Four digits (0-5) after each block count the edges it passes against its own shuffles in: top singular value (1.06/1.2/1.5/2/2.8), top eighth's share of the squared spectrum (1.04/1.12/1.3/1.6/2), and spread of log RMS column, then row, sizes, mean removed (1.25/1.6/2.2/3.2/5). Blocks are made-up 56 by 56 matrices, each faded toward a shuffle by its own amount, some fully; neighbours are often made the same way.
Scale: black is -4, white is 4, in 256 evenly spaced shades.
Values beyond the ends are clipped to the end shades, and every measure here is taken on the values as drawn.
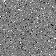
0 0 0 0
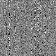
2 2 3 0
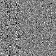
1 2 2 0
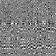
4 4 2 3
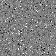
2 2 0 0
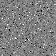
0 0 0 0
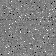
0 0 0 0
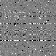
4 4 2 2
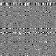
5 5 2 3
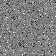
1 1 0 0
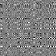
4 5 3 3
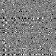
4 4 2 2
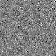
3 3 1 1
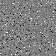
1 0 0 0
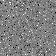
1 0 0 0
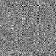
4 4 2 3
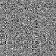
3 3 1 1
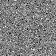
0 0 0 0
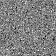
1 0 0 0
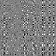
4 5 3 2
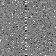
3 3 1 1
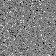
2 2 0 0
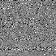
1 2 0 3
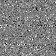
1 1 0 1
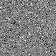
0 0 0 1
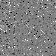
2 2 1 0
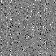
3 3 2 0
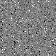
2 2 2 0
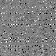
3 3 1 2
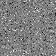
2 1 0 0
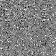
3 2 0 0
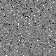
0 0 0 0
